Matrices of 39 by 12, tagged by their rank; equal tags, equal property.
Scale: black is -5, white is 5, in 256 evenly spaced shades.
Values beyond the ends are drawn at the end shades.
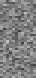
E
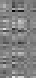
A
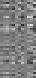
A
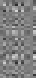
A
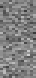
E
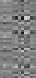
A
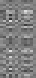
A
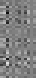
A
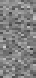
E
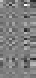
A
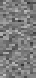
E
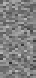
E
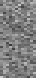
E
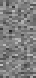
E
